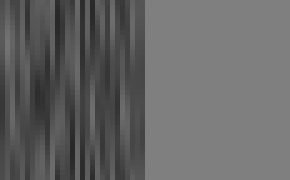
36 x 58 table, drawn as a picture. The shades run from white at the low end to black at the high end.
The table splits into one row of 2 panels. Panel 1,1: high, streaked downward. Panel 1,2: middling, flat.
